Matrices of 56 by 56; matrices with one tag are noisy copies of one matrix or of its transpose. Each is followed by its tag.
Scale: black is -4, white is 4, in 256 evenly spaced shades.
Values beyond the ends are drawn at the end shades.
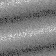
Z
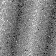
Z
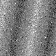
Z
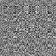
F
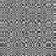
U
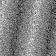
Z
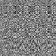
F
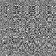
F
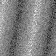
Z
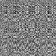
F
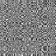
U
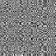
U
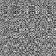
F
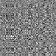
F
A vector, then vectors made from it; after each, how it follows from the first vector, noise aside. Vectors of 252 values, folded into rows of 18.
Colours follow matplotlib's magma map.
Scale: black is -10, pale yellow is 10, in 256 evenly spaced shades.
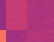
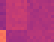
copied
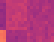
copied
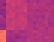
copied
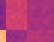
scaled up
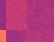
copied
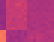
copied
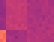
copied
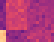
scaled up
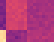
scaled up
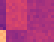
scaled up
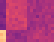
scaled up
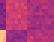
scaled up
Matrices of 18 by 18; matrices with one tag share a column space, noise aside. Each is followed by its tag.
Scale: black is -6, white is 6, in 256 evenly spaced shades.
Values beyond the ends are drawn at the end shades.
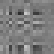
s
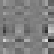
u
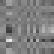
u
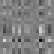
u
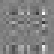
s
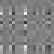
s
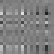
s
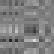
u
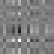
u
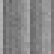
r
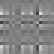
s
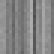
r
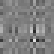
u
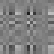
s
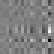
u
